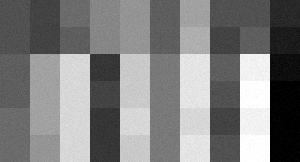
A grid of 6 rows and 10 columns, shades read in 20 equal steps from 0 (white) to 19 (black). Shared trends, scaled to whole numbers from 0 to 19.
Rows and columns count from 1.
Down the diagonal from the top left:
13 14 3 14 3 10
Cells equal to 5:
0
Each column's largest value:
13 14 12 15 8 12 7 14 13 19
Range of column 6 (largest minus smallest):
2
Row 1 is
13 14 11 9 8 12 7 13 13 16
